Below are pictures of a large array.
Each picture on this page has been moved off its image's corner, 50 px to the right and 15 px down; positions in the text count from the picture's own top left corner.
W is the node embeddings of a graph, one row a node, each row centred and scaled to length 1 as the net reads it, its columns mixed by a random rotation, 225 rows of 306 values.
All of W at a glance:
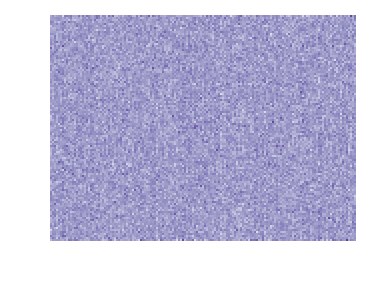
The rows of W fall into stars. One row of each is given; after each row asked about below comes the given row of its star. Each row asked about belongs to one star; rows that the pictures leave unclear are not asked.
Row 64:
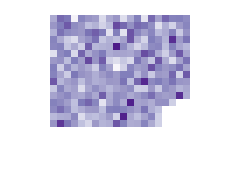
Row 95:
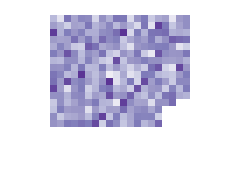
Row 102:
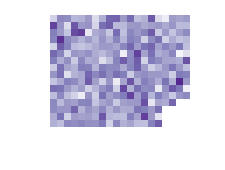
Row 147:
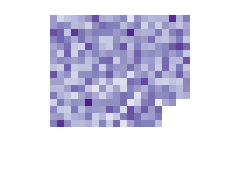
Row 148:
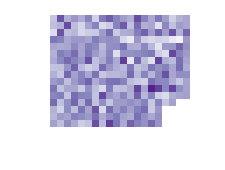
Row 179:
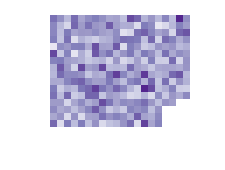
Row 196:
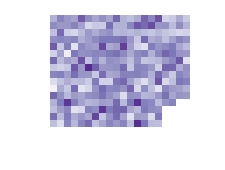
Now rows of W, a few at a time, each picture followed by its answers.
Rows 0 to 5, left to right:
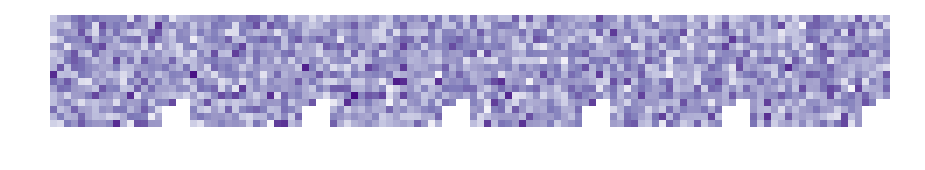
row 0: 95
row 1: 196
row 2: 196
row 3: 179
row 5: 196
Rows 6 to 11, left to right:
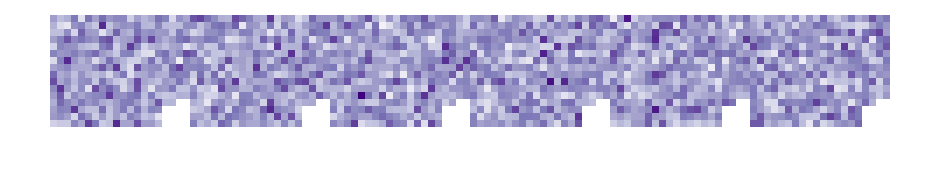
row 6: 95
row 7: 179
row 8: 148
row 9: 179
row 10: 102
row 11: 147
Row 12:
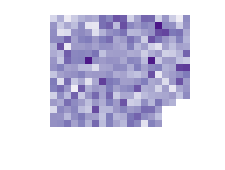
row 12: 95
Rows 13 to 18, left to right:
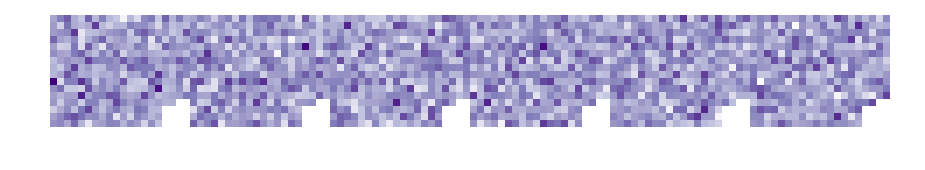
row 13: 148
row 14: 148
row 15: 64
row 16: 196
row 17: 95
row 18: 95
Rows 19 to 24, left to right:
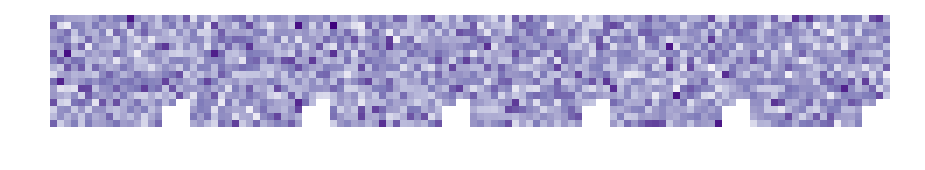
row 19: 179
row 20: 95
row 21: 102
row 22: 147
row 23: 102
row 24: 179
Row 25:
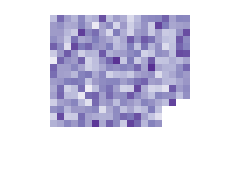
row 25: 95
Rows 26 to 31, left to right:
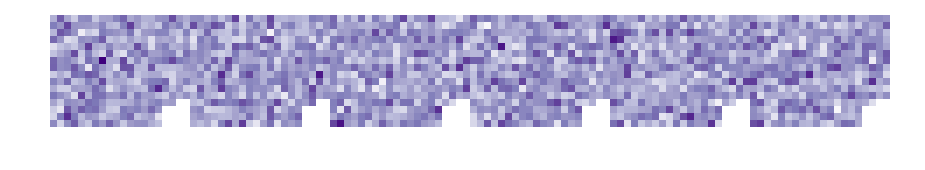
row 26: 148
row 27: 179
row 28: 147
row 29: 179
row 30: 147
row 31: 147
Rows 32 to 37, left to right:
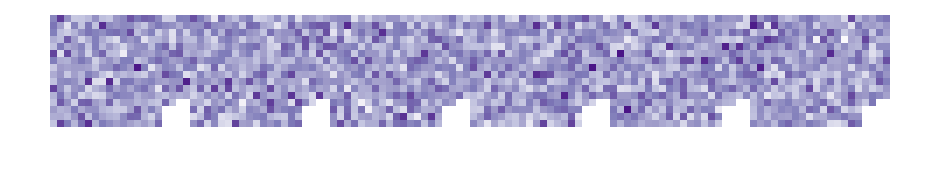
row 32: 102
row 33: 64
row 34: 64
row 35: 64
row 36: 148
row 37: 102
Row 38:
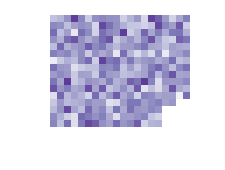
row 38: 95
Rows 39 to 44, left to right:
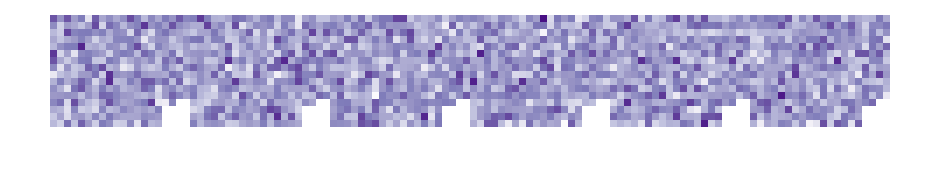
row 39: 179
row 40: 148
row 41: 102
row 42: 148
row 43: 196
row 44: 196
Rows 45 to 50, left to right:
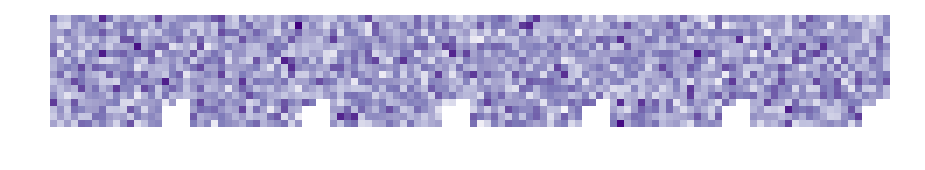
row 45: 179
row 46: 95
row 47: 148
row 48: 196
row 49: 147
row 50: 196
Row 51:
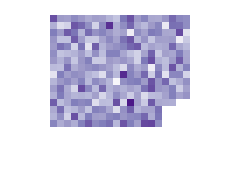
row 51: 179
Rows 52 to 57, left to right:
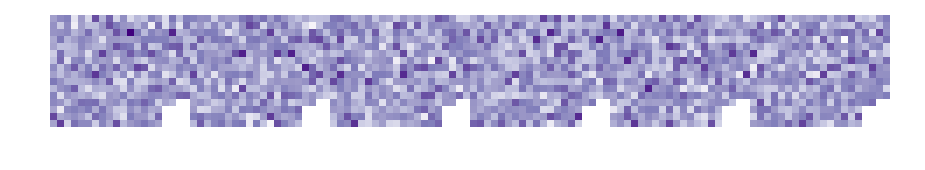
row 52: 147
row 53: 147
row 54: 64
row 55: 147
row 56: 148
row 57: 102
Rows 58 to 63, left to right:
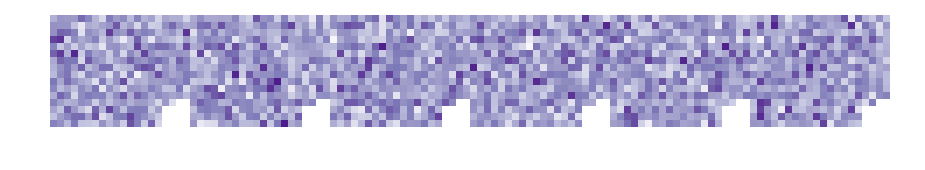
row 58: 148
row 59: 196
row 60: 196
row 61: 64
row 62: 148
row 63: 196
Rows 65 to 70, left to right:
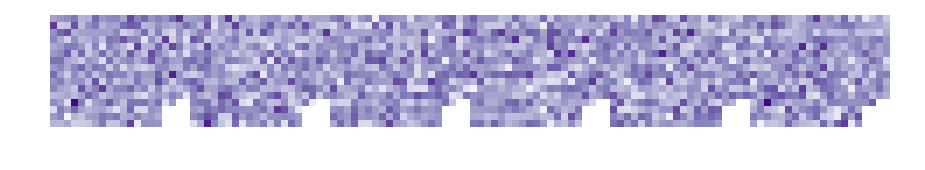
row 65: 179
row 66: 148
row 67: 148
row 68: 147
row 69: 147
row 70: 196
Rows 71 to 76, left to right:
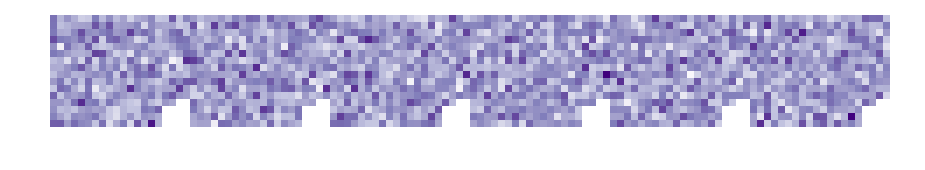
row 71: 147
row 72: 179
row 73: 64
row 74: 148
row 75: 147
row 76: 64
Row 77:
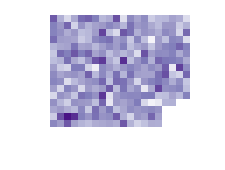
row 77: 148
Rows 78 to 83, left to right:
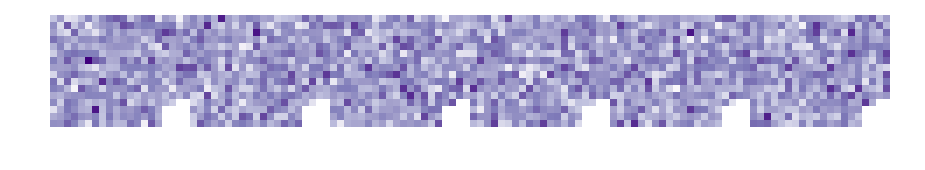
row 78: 148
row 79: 64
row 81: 148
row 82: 64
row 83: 64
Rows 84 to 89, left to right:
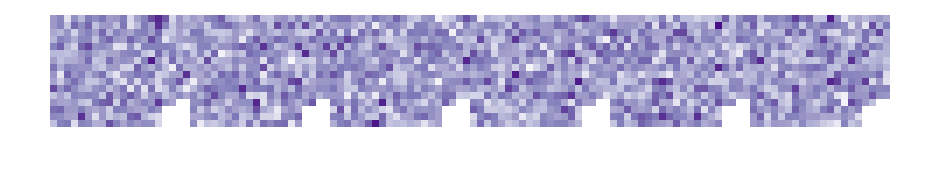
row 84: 95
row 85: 196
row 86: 102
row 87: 64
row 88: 95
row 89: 179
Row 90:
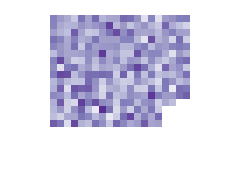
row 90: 147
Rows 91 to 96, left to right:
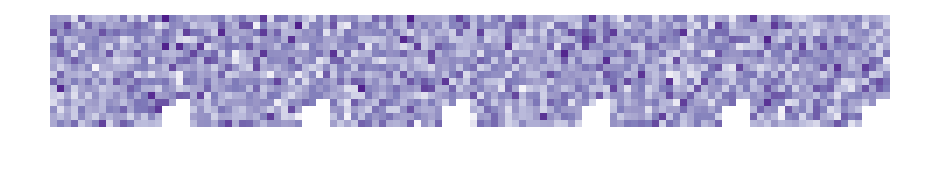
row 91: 64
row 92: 95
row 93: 179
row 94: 64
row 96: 196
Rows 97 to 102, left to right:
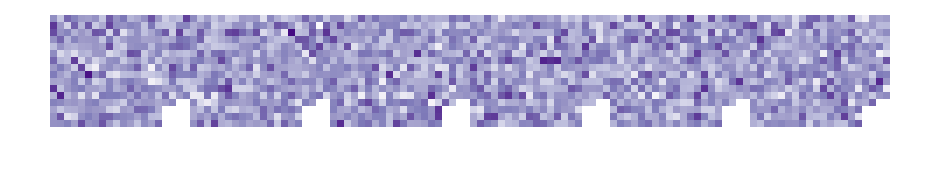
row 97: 102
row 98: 64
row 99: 147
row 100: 148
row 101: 102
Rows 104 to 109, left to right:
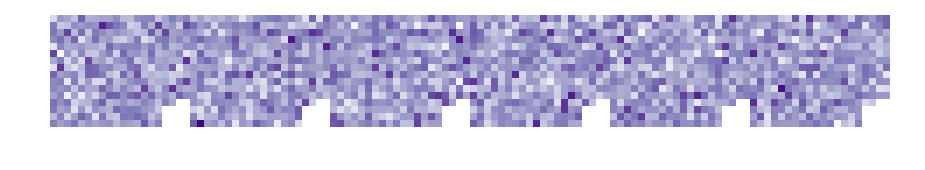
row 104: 102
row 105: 147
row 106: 147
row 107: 147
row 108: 148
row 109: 179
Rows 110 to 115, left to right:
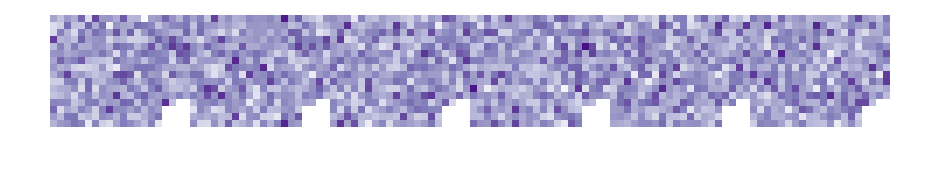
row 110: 64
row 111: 196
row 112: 64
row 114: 95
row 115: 64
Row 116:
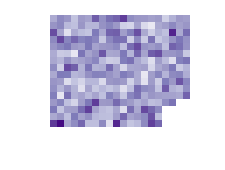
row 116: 147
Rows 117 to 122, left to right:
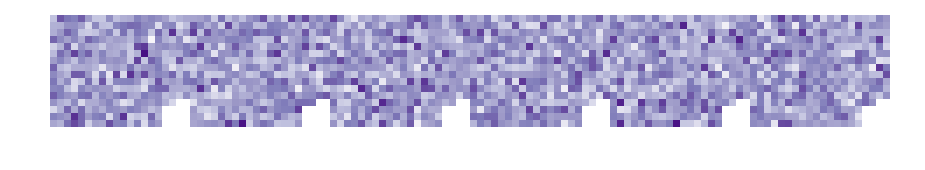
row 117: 148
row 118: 102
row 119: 179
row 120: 148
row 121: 147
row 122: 95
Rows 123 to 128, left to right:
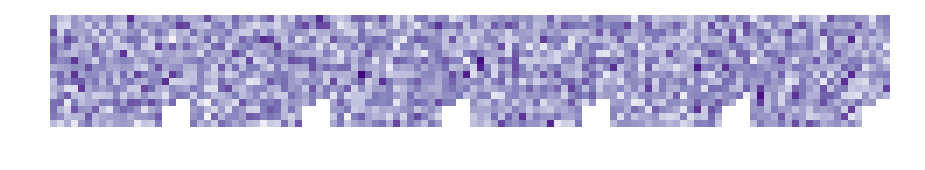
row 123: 179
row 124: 179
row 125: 95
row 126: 179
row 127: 64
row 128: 95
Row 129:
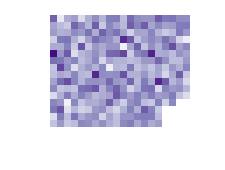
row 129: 179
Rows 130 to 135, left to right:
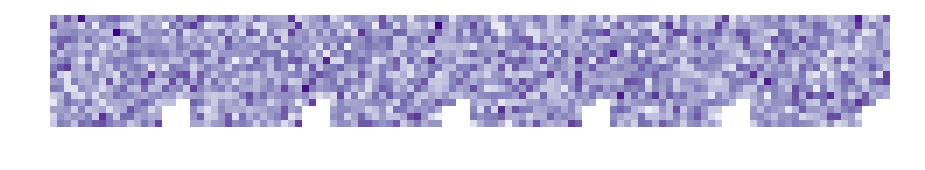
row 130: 102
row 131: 102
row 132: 95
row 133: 148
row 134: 95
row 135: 95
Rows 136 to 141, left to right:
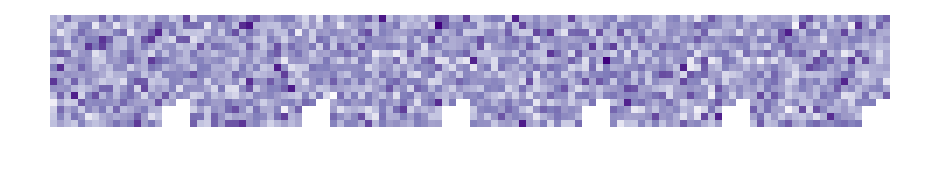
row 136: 95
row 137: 102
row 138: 95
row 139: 102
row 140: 196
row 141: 95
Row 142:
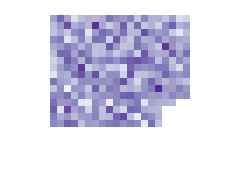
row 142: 148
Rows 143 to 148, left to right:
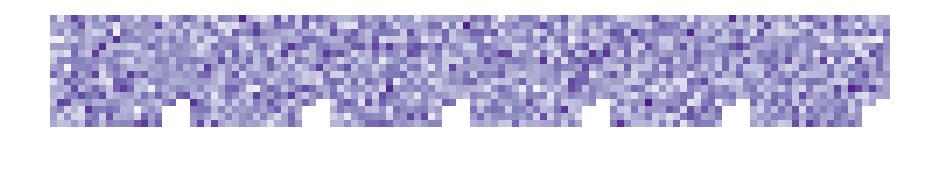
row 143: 196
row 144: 64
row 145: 102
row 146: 148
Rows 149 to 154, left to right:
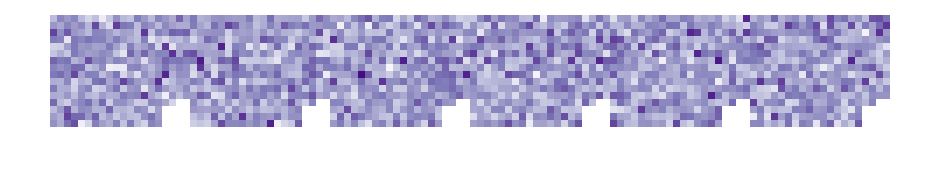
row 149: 148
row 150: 179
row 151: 148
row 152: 102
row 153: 147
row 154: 179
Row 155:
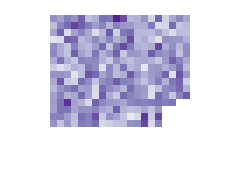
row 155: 196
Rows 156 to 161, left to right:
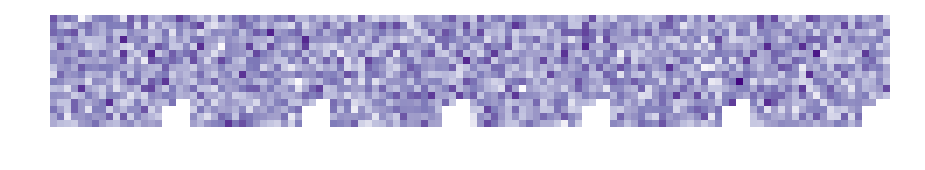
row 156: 179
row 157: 102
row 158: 64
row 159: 148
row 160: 102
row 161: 196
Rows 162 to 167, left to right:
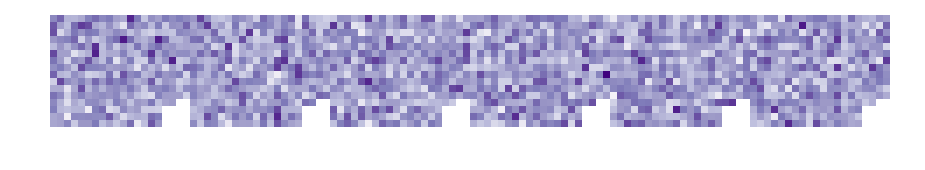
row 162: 179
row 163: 148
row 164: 148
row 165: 196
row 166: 95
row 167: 102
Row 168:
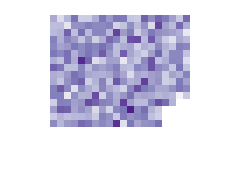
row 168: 95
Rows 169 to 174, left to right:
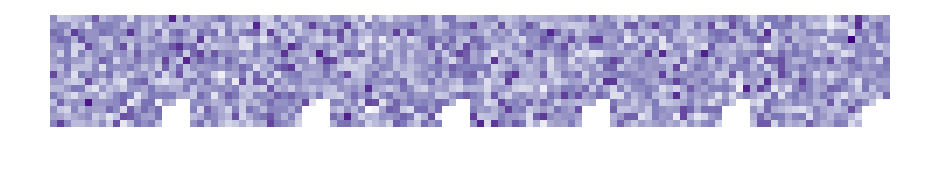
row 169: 147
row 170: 64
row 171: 64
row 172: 147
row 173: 64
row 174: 95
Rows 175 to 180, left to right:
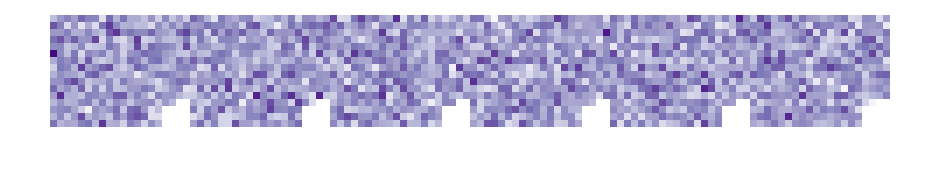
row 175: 102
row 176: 64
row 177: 196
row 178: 148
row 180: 148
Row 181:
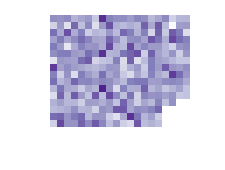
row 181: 95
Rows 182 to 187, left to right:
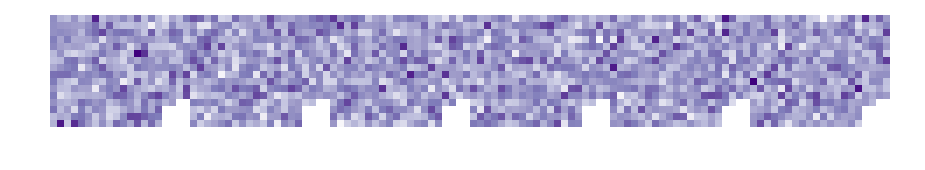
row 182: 147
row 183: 179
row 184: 196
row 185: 148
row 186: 64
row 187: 64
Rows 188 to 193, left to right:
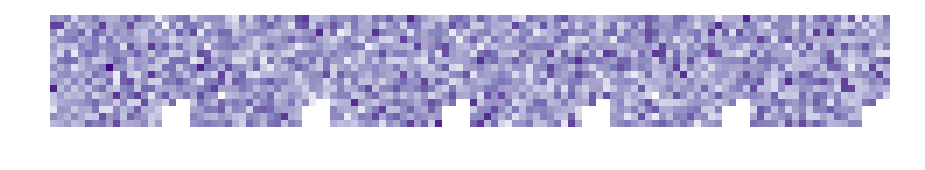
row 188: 102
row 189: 95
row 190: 179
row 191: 148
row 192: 102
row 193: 102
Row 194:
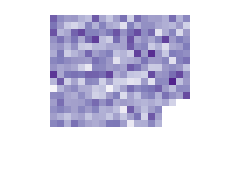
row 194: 147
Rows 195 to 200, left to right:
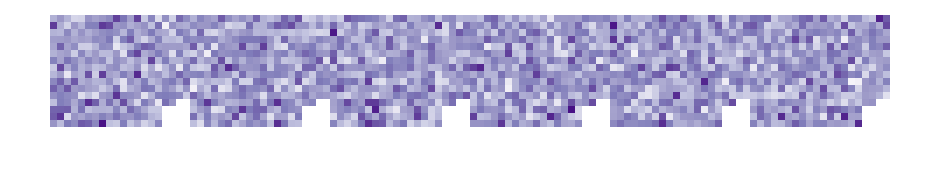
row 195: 102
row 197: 102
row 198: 95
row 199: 102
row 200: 102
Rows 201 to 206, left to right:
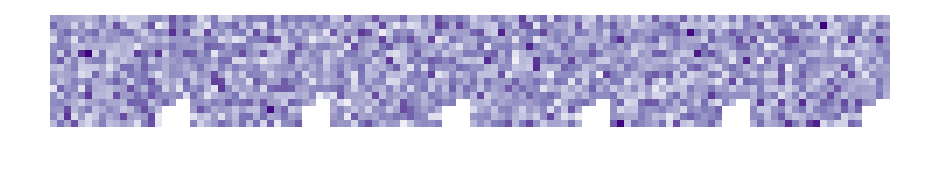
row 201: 64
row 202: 179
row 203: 95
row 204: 95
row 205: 147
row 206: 95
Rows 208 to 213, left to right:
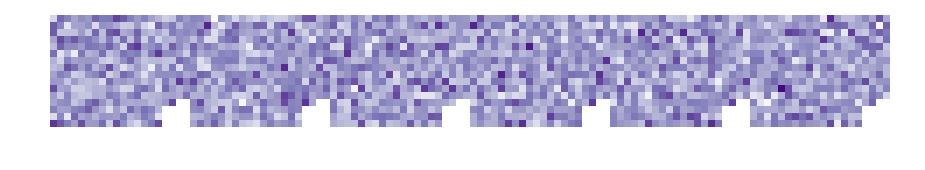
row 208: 102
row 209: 64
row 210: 179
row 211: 102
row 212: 95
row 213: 179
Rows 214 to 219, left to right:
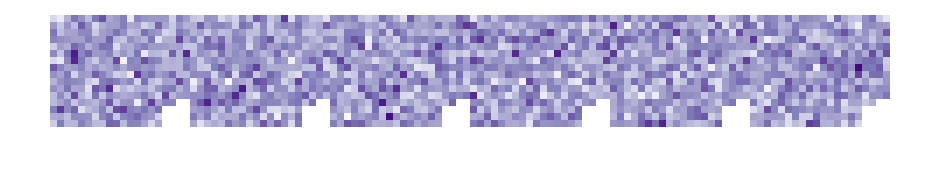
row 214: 95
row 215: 196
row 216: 179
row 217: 147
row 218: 102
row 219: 148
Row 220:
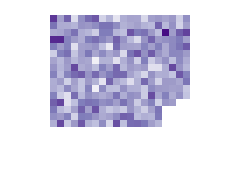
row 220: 147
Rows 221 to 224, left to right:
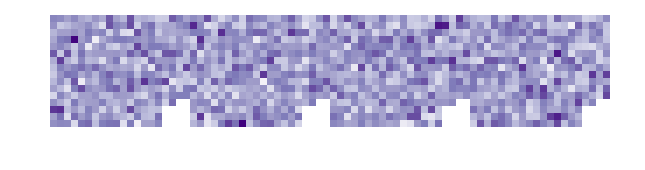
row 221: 179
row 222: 102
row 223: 95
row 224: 95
